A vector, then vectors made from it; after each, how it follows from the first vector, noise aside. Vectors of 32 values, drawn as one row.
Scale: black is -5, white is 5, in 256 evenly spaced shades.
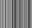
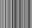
copied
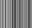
copied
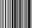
scaled up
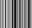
scaled up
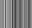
copied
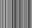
copied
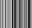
scaled up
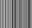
copied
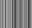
copied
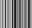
scaled up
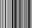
scaled up
